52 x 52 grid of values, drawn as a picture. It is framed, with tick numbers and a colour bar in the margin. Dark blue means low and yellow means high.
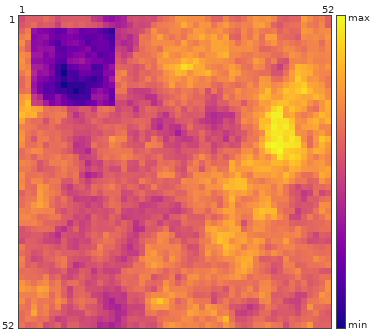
Mirror symmetry: none. Ninth with the lowest average: top left. Roughest part: top left. Histogram: skewed, a long tail of low values. Odd patch: lower, in the top left. Stripes: none.
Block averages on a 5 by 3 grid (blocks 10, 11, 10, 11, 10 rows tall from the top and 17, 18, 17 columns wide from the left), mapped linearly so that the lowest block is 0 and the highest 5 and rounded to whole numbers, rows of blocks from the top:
044 / 135 / 335 / 334 / 343
